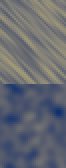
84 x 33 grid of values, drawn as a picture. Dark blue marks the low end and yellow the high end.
The table splits into 2 rows of 1 panel. Panel 1,1: middling, slanting down to the right. Panel 2,1: low, blotchy.
